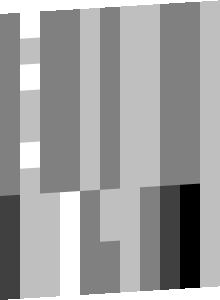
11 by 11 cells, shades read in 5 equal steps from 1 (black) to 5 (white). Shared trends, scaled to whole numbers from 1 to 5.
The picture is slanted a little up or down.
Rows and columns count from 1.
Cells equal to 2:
8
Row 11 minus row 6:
-1 -1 1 2 -1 0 0 -1 -1 -2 0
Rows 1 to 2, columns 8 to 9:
4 3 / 4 3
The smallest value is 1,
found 4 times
